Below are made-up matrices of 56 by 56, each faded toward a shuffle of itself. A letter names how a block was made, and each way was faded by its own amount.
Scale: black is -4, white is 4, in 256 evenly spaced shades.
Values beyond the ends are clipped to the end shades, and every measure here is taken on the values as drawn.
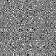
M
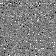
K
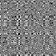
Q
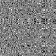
M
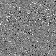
K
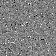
K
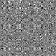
M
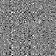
M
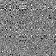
M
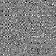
M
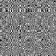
Q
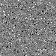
K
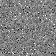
K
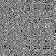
M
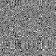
M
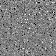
K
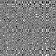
Q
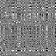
Q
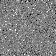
K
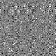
M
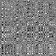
Q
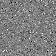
K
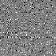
M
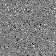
K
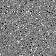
K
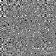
M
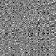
M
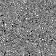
K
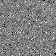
K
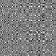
Q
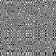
Q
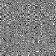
M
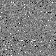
K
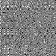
M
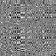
Q
